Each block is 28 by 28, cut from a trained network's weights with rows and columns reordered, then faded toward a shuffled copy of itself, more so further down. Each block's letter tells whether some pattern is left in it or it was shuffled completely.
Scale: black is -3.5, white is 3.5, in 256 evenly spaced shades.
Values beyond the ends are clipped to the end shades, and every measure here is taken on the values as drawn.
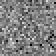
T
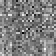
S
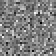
T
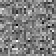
S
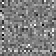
S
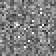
S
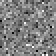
T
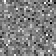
T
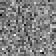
T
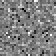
T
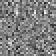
S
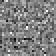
S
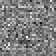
S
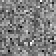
S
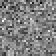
T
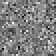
T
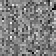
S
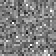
T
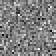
T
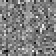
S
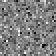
T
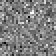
T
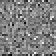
S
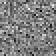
T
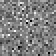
S
